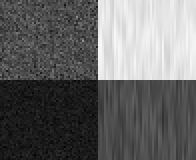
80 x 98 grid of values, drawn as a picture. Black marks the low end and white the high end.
It is made of 2 by 2 panels. Panel 1,1: low, fine-grained. Panel 1,2: very high, streaked downward, faint in contrast. Panel 2,1: very low, fine-grained, faint in contrast. Panel 2,2: low, streaked downward, faint in contrast.
